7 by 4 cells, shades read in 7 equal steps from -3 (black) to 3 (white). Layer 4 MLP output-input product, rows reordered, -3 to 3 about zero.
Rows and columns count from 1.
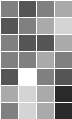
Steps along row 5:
up down down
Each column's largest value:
1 3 1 2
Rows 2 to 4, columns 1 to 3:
-1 0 1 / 0 -1 -1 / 0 0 1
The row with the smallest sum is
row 3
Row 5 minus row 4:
-1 3 -1 -1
